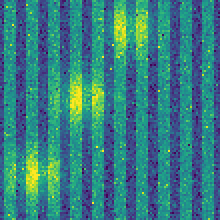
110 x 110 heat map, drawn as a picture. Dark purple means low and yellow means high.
Histogram: bell-shaped. Stripes: upright, repeating 10 times. Bumps: three.
